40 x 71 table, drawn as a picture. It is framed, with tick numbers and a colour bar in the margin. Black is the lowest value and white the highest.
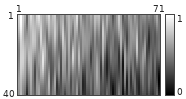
Average level on the scale: 50%. Slope: up to the top left. Ninth with the highest average: top left. Grain: streaks running down. Ninth with the lowest average: bottom right.
